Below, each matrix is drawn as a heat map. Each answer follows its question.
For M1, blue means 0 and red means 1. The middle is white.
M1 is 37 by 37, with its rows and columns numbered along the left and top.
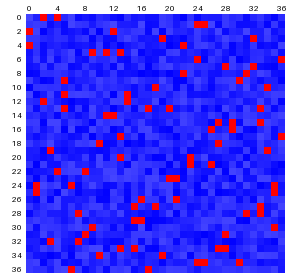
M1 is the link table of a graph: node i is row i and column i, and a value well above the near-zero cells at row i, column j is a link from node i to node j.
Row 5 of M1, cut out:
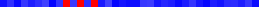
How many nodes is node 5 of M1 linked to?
3
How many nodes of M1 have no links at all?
0
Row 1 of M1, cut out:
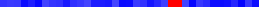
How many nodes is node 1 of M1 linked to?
2
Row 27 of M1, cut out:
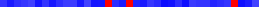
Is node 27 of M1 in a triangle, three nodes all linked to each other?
yes
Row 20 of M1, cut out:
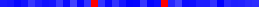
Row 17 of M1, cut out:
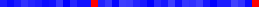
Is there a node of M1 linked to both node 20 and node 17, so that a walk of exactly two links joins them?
yes
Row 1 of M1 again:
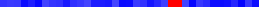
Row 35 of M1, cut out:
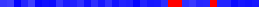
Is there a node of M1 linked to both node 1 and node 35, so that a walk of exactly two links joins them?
yes
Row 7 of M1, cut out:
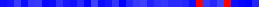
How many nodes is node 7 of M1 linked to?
2
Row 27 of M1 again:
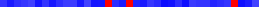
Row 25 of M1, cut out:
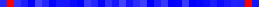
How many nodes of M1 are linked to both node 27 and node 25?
0
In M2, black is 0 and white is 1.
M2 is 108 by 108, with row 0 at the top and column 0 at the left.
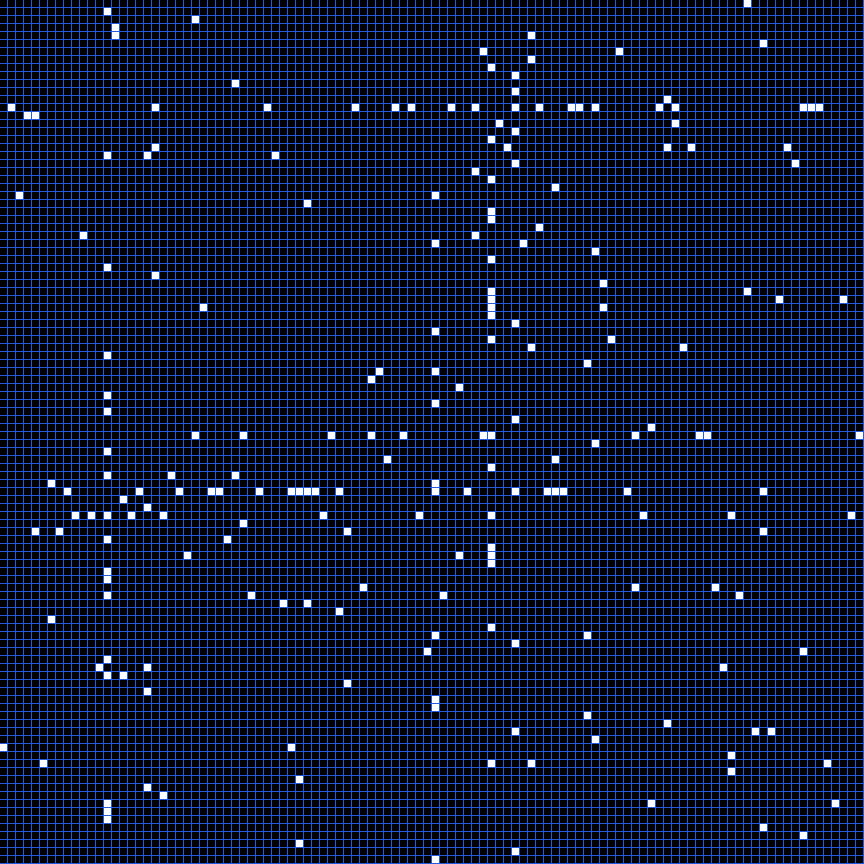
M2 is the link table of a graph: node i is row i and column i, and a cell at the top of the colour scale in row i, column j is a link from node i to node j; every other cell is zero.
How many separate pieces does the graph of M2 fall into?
1
